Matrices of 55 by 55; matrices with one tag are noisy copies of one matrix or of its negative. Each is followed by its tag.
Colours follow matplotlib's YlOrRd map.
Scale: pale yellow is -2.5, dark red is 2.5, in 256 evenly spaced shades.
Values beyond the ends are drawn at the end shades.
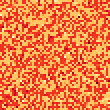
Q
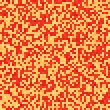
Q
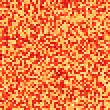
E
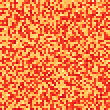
E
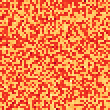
E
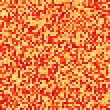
Q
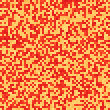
E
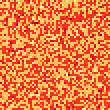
E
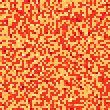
E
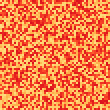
Q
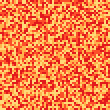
Q
